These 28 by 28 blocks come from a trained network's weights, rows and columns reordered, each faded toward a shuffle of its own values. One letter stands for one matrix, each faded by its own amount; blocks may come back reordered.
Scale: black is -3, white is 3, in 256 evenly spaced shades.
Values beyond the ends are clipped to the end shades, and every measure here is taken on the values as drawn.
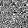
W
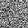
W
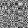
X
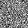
W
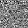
X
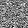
W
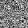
W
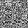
W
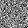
W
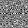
X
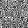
X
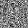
X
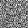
X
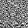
X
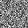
W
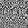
X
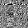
X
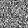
W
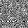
X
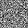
W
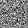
W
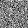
W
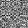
X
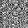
X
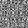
X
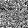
W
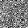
W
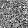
W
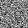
W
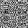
W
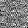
X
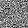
W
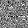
X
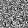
W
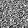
W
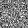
W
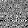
X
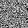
W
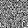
W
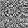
X
